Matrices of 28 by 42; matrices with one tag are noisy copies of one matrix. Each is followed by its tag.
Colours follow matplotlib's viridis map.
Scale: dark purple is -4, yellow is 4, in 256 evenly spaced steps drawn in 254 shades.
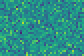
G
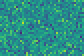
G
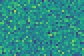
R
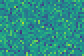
G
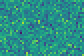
G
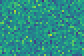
R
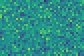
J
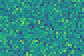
G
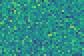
R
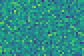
R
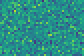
R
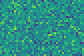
R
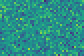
J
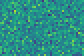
R
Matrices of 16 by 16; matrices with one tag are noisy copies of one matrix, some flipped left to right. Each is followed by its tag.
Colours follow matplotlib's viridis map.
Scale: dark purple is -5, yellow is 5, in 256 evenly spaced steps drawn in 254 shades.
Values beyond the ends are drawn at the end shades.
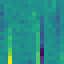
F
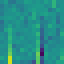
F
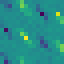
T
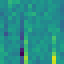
F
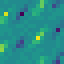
T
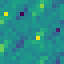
T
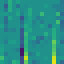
F
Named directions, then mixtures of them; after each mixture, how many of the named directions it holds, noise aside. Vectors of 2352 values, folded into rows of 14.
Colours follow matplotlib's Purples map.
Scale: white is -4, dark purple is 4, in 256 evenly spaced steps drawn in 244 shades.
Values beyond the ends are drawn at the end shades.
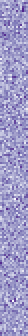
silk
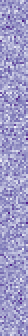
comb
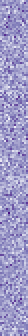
two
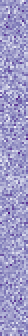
two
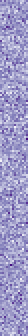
one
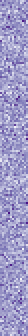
one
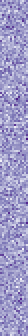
one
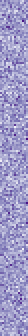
one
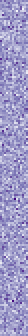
two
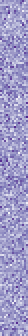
two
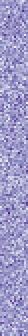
two
